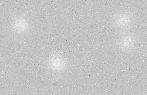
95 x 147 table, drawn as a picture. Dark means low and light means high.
Bumps: four. Average level on the scale: 80%. Slope: none. Odd rows or columns: none. Histogram: heavy tails on both sides.
